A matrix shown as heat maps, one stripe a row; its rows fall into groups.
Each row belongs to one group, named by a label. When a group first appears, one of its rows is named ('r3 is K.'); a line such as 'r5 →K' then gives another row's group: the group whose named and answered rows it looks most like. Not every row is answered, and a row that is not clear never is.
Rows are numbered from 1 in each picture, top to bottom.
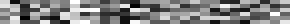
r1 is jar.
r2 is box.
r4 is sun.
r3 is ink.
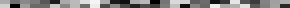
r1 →ink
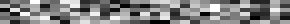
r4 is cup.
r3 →sun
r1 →sun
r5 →cup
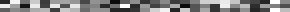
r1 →sun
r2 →box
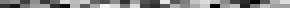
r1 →sun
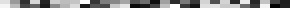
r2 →box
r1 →box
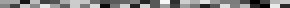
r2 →cup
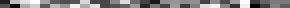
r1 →cup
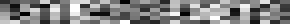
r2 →jar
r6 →box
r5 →jar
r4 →box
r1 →ink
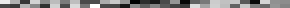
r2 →jar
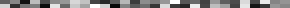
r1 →box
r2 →jar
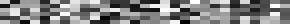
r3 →box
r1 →jar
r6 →box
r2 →sun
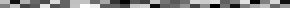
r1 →jar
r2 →ink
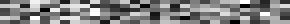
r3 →jar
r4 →ink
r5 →box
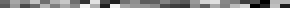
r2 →cup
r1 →sun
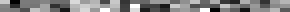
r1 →jar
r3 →ink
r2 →ink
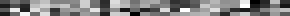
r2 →cup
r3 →sun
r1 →cup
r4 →cup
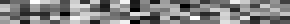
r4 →ink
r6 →box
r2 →box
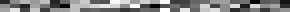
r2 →ink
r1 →cup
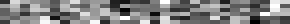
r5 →cup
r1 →sun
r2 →sun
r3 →sun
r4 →ink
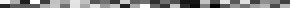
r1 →box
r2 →ink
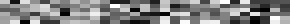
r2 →cup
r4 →ink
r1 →jar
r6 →sun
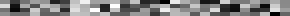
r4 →ink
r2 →jar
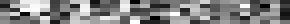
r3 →cup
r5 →ink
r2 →cup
